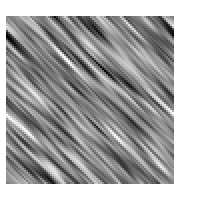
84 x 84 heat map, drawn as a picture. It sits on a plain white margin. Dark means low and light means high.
Mirror symmetry: none. Histogram: bell-shaped. Average level on the scale: 50%. Grain: diagonal, down to the right. Slope: none. Odd rows or columns: none.
